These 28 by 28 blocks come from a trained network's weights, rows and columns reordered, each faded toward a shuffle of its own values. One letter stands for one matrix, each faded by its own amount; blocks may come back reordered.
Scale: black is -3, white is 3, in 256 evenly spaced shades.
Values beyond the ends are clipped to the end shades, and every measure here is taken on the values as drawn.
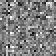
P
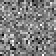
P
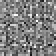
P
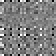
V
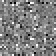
P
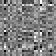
V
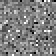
P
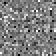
P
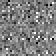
P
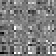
V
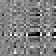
V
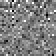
P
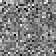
P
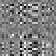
V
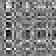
V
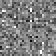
P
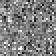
P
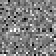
P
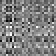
V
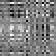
V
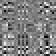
V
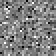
P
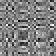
V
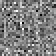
P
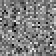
P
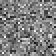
P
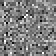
P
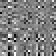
V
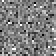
P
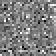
P
